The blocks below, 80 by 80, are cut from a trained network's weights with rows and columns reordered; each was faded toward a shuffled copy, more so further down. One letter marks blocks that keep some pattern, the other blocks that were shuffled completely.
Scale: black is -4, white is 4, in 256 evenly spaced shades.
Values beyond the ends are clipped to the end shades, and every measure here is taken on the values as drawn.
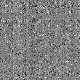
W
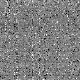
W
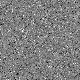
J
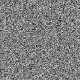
W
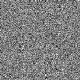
W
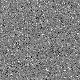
J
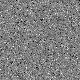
J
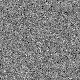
J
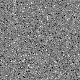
J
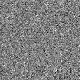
W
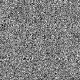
W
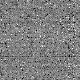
W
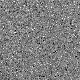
J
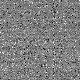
W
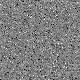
J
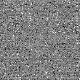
W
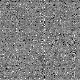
W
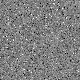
J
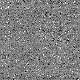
W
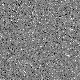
J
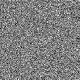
W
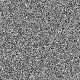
J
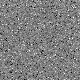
J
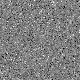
J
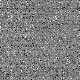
W
